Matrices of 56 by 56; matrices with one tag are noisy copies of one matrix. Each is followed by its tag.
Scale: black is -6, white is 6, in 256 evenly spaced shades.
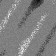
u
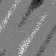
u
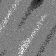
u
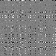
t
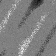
u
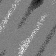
u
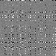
t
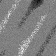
u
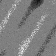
u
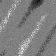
u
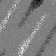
u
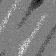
u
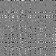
t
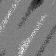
u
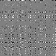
t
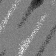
u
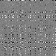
t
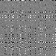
t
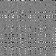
t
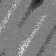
u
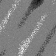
u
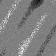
u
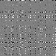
t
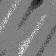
u
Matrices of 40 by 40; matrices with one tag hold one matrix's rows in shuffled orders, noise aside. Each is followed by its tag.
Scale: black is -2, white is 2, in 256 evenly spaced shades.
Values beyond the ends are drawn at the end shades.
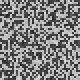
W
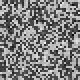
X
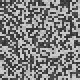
X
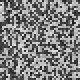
X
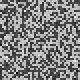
W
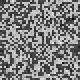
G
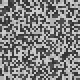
W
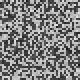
W
